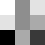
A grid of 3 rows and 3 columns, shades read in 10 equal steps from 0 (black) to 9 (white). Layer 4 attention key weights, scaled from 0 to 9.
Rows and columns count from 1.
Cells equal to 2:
1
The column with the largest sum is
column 1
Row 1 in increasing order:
5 8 9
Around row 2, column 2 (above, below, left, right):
5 6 8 6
